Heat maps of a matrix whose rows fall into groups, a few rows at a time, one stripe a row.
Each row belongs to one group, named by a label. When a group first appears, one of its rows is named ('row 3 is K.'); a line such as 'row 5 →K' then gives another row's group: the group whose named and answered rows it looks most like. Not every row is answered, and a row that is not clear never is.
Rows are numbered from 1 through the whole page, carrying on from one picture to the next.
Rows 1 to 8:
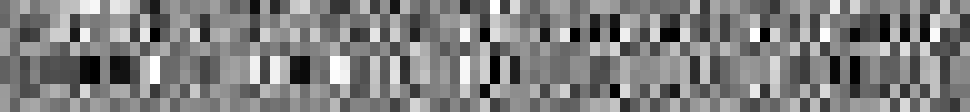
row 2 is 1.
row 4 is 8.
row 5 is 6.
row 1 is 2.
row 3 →1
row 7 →1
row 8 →8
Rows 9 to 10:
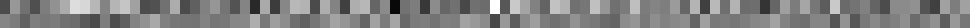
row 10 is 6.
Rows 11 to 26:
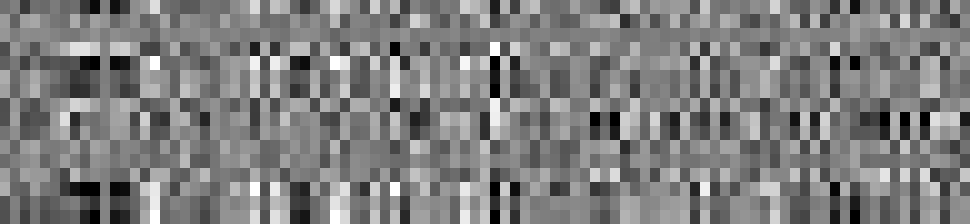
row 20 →1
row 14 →2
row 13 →2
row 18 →2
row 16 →6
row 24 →6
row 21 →8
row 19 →1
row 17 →6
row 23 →8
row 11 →6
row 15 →6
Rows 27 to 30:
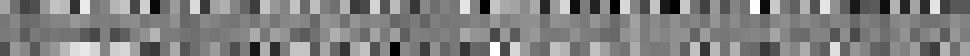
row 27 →1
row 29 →6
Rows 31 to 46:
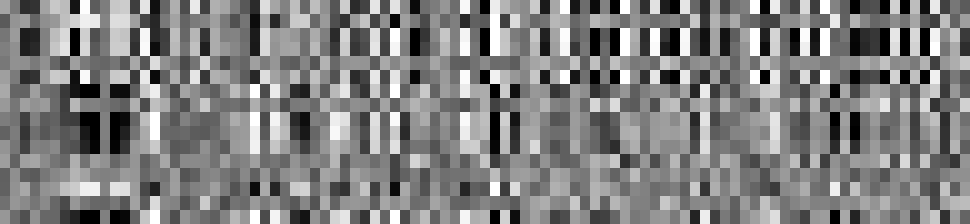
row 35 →8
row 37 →6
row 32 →2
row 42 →8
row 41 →6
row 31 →1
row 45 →8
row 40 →6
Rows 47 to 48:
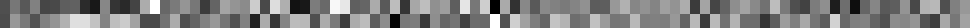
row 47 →6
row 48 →2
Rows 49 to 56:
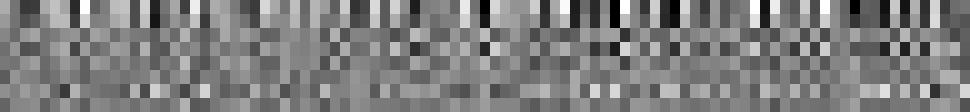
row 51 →8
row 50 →1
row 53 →8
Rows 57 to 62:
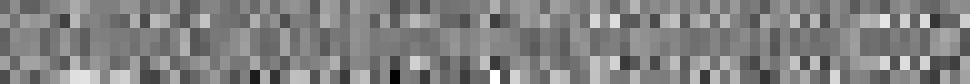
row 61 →8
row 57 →2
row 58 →8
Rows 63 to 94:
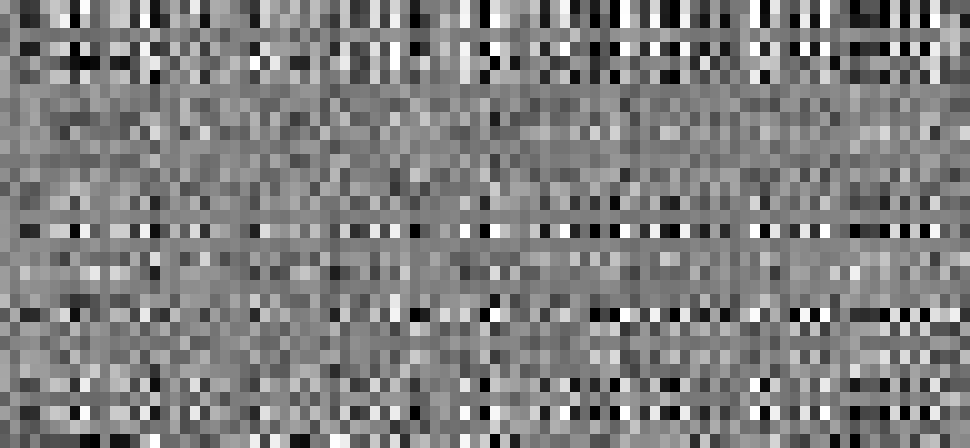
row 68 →1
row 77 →1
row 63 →1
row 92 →1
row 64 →1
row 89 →2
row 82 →2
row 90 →1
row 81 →8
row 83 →2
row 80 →2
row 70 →8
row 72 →8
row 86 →8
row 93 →2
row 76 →2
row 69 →2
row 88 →8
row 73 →2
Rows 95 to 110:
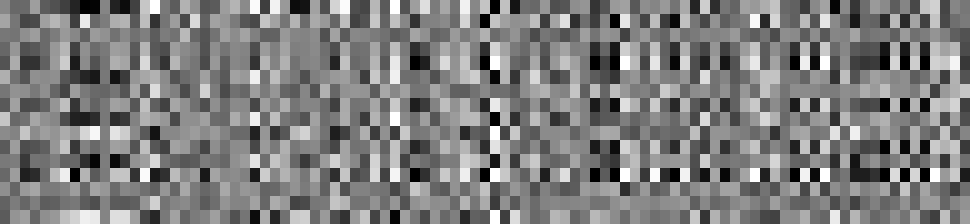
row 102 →1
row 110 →2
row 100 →6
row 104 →2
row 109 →6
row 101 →8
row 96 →1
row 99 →1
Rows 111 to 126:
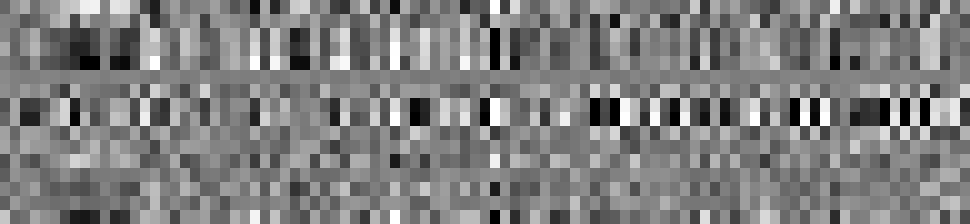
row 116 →2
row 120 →8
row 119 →1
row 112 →1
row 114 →6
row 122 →2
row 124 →6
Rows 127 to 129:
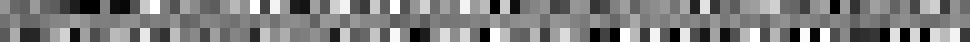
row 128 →2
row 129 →1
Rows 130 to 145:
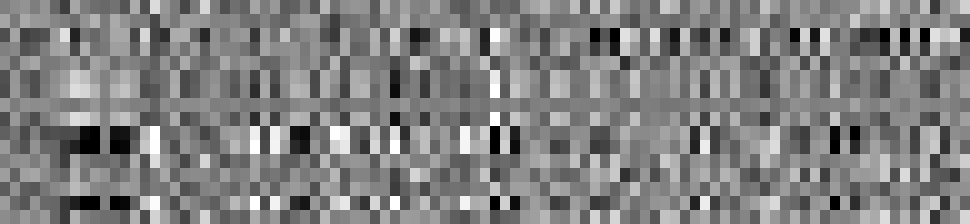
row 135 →2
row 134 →8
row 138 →2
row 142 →8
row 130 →8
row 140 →6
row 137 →2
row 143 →2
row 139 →6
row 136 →2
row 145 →8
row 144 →6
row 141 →8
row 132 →1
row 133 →1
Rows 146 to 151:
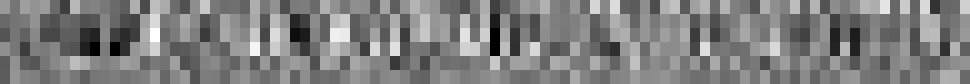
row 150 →2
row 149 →6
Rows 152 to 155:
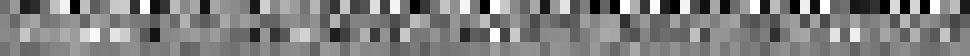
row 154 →2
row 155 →2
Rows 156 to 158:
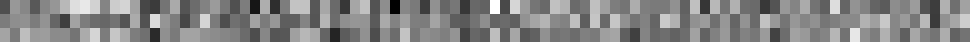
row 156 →2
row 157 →8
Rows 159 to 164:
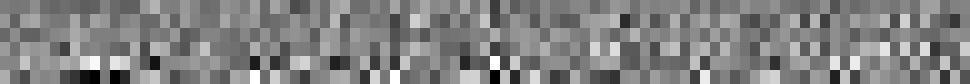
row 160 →8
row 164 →6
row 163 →2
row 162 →8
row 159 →6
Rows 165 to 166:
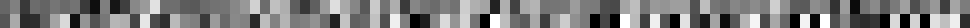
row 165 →6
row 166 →1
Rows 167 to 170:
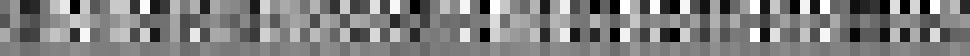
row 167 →1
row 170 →2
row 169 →1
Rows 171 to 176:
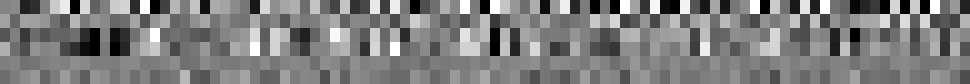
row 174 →6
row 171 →1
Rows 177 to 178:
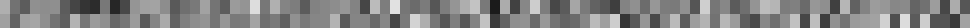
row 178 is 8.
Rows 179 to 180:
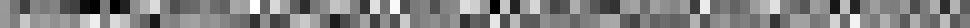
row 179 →6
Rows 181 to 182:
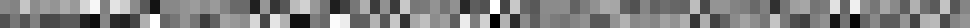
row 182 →6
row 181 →2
